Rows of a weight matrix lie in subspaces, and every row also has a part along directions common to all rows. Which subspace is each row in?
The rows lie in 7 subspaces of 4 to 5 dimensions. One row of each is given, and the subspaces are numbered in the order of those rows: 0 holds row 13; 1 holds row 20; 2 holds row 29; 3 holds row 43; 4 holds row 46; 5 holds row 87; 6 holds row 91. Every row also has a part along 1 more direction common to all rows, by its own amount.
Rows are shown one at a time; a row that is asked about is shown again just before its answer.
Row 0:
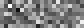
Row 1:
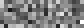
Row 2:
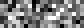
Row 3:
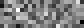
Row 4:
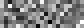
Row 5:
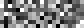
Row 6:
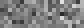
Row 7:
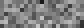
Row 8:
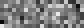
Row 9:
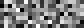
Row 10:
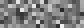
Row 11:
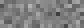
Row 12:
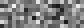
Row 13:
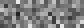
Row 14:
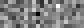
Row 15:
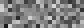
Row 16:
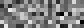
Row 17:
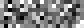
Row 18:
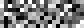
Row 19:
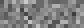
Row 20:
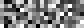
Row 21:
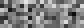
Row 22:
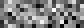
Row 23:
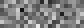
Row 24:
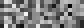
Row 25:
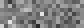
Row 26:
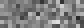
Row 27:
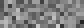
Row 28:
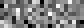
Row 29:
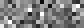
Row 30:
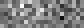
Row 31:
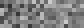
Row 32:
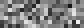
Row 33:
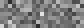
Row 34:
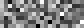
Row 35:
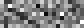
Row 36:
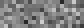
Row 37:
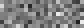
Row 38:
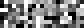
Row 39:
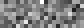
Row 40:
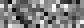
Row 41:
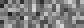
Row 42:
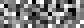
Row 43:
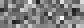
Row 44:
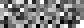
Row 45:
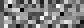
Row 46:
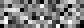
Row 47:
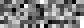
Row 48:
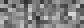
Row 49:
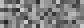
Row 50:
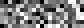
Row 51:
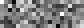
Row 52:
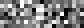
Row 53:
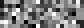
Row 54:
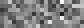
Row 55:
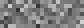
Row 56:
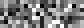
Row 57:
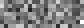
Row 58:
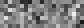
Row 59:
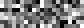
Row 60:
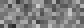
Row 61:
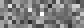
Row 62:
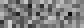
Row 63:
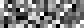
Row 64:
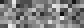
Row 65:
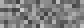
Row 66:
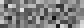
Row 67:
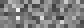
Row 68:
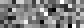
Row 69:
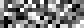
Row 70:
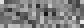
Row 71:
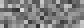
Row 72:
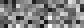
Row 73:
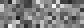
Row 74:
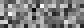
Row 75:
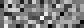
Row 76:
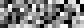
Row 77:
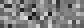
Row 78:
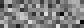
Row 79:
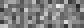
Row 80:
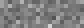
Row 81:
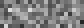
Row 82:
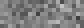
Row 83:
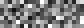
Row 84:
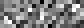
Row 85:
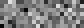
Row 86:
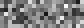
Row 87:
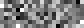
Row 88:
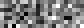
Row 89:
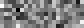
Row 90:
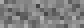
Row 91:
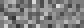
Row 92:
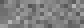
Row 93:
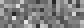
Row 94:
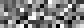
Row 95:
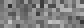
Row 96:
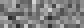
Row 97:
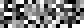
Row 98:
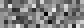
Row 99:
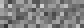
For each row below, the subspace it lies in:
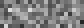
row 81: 5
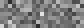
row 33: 2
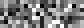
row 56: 4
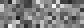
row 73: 3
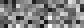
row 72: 6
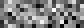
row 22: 2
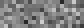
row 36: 3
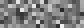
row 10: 6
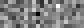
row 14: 6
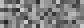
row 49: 0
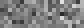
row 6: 3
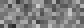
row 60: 2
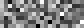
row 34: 3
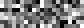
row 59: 0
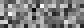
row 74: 4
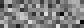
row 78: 5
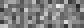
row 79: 6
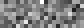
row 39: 2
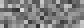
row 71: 0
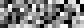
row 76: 6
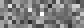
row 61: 2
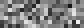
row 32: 0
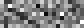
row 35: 5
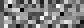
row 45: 6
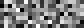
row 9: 1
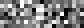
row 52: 4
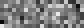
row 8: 6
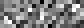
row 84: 2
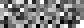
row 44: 5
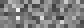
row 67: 5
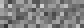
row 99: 4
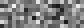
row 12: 6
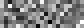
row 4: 3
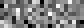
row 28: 0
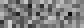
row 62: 1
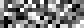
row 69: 2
